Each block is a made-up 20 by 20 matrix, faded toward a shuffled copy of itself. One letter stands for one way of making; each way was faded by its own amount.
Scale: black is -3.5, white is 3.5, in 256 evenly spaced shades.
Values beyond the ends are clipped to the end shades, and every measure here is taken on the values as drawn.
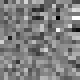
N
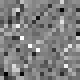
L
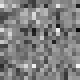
N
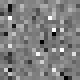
L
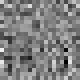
N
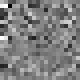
N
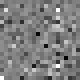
L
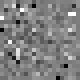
L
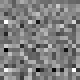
N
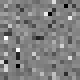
L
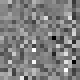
N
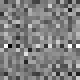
N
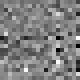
N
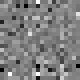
L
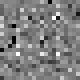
L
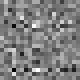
N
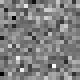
L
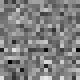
N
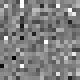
L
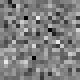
L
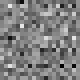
N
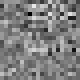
N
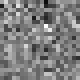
N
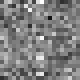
N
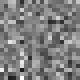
N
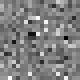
L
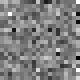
N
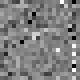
L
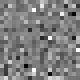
L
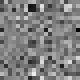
N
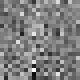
N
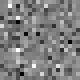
L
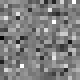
L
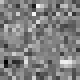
N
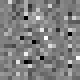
L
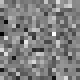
L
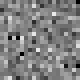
L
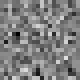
N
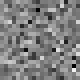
L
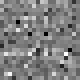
L
